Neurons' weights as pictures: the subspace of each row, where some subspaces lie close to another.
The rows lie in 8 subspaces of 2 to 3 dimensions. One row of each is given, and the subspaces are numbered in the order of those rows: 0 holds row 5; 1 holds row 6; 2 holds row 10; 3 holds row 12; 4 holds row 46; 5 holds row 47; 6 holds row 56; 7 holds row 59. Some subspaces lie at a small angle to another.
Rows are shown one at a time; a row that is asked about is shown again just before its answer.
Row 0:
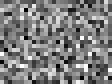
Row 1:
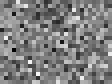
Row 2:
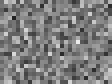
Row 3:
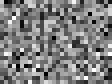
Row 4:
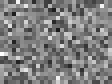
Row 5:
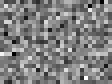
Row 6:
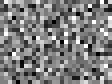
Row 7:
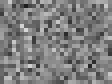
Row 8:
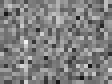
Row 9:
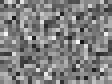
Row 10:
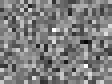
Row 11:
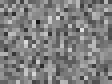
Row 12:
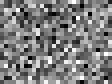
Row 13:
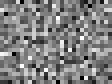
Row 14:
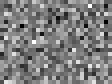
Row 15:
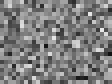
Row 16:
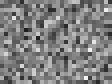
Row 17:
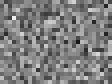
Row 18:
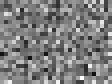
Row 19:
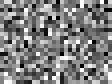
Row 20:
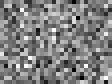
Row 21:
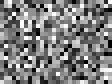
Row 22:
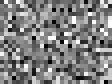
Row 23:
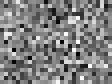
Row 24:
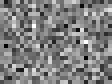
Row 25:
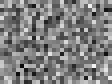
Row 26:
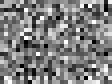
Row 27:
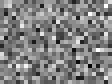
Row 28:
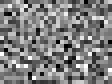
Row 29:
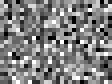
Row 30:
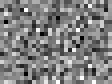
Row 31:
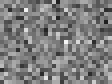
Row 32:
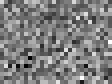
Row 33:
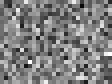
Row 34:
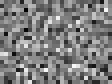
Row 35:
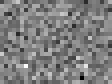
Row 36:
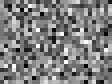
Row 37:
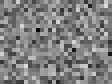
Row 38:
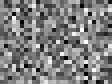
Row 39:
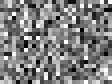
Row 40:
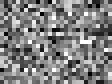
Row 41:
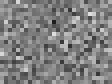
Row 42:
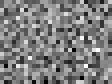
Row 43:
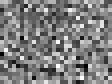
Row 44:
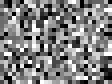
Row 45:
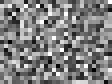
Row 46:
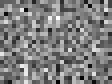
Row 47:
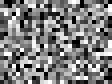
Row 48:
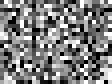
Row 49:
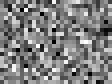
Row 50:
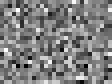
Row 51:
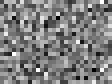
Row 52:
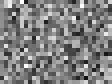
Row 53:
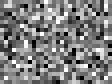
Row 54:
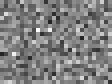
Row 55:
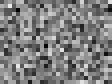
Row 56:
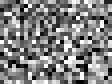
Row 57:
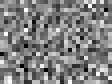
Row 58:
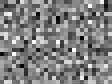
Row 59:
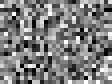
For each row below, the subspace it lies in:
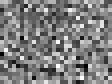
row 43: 6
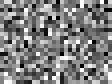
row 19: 2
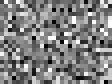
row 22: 1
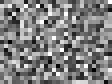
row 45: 6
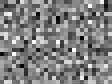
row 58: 0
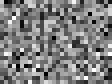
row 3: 5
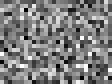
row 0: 6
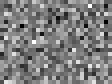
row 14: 0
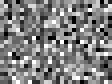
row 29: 1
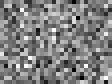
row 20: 3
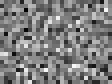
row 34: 7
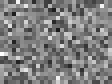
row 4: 1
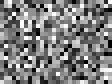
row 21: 3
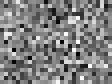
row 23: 1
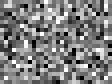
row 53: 1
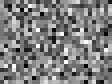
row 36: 2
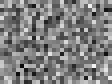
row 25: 7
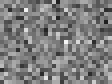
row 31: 2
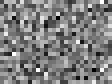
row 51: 0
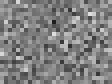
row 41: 1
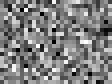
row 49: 2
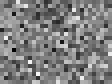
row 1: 1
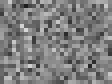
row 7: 1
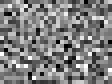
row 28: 6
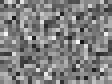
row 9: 0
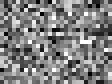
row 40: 2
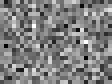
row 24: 2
